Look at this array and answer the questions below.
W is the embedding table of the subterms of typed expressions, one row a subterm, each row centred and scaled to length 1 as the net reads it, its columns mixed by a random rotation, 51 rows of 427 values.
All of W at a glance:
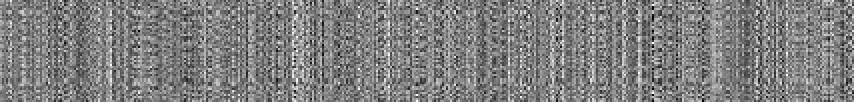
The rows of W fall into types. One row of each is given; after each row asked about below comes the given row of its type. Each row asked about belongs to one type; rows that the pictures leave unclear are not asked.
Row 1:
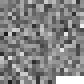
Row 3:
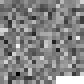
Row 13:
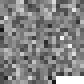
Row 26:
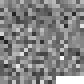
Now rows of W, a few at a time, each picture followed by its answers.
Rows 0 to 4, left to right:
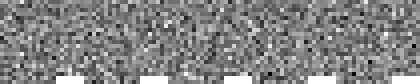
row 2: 26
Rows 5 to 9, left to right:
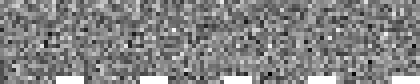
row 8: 3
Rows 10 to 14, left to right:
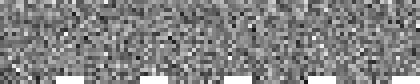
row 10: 1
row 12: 26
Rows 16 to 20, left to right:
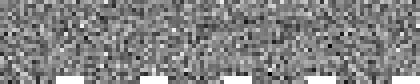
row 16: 1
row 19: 1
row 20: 1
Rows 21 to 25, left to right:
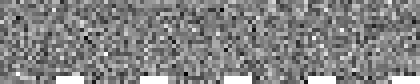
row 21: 26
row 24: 13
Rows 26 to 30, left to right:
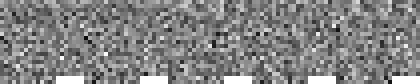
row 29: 1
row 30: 13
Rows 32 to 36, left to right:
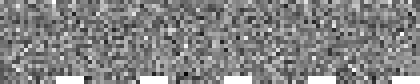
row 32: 26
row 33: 13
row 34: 3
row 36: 1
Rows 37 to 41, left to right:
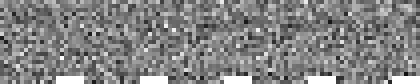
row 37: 26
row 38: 1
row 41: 13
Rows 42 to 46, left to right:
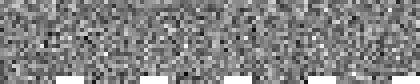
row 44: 3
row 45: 13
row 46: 26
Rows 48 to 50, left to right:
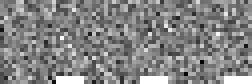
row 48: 13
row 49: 1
